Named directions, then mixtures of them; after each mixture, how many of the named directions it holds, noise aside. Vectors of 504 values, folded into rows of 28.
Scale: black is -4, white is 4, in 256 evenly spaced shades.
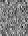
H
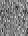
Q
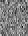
one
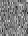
two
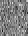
two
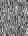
two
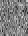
two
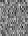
one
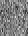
one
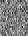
one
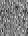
one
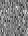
one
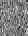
two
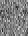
one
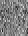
one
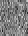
two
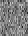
two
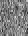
two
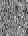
two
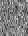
two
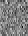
one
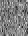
two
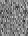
two
